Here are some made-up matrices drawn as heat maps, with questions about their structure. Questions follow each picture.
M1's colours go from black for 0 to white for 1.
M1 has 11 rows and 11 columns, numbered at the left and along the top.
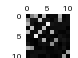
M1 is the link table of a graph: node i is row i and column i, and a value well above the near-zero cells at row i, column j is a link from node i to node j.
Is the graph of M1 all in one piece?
no
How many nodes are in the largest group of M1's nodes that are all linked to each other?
3
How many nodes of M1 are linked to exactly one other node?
4
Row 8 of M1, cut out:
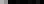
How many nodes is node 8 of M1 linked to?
2
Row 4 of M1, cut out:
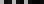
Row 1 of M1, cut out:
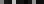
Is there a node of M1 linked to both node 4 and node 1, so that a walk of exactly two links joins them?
yes
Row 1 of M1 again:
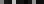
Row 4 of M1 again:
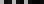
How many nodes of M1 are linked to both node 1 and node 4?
2
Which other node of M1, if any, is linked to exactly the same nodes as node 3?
none
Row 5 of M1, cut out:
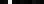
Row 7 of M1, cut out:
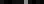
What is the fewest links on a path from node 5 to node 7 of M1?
5
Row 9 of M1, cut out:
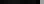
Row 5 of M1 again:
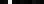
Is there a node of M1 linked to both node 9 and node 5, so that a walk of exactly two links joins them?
no
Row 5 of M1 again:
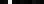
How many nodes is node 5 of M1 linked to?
1
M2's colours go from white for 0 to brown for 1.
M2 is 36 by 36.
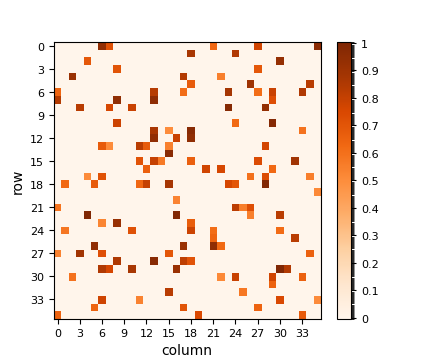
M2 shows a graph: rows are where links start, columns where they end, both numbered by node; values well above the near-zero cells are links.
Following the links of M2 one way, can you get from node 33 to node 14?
yes
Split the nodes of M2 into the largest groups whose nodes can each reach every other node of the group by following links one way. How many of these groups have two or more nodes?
1
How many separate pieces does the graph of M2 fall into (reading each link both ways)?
2
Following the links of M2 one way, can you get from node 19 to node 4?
yes
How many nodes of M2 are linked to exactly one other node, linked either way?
4
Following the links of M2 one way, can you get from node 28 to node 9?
no
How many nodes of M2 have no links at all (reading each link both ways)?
1
